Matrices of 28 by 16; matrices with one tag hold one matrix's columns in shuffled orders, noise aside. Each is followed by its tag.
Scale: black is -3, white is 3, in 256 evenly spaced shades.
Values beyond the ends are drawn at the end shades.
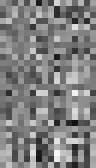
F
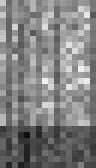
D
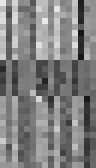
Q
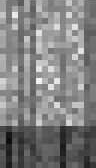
D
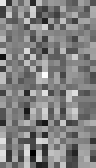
F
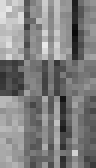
Q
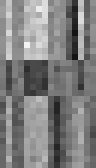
Q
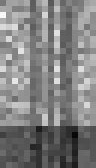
D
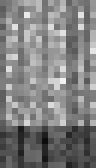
D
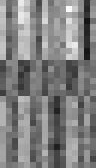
Q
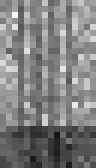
D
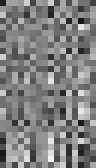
F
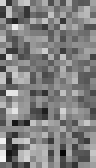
F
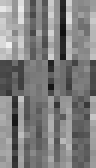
Q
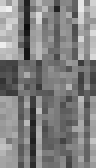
Q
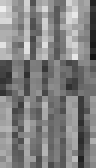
Q
